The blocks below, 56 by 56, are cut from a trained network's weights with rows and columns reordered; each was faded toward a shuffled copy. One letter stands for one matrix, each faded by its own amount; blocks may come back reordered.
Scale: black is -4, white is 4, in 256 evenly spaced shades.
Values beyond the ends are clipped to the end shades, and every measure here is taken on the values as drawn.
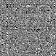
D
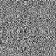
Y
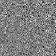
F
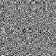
Y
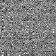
D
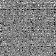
D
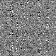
D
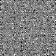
D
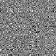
F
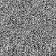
Y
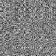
Y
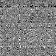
D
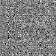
D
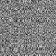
Y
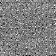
D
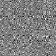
F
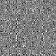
F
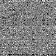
D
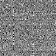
D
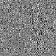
F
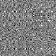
F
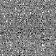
D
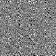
F
